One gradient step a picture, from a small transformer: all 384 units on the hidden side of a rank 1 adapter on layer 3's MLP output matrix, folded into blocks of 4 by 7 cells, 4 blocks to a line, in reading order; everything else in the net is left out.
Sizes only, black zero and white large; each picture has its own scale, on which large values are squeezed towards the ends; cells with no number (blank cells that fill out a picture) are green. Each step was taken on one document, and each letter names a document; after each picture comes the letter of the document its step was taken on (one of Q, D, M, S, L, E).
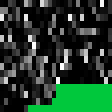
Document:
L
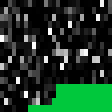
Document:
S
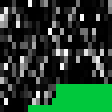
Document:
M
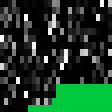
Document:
S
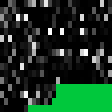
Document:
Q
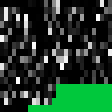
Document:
S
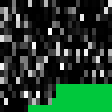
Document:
M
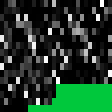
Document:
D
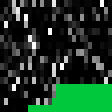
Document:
L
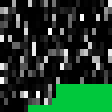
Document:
M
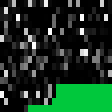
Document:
Q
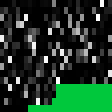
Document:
D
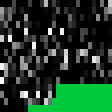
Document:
M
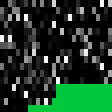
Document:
L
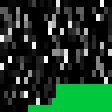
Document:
S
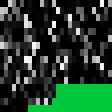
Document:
L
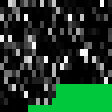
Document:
L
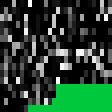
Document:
M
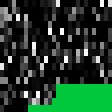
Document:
S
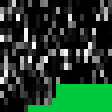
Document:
M
